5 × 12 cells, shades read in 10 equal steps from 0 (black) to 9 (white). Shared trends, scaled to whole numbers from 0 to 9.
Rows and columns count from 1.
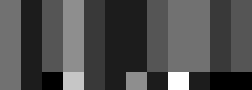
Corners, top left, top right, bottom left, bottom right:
4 3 4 0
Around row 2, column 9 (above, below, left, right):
4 4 3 4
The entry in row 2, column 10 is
4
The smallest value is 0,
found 3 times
